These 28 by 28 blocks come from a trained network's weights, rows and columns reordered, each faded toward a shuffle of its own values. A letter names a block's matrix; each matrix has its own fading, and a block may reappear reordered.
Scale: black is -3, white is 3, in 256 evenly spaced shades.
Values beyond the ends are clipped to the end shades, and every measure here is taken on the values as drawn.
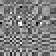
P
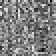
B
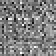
B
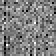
B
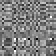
P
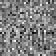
B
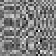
P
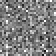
B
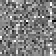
B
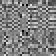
P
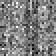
B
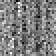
B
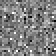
B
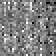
B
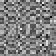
P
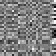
P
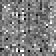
B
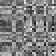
P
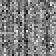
B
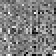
B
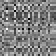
P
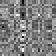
P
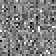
B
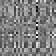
P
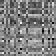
P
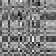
P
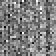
B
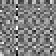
P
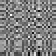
P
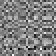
P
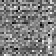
B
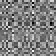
P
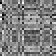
P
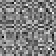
P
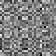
P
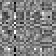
P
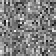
B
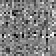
B
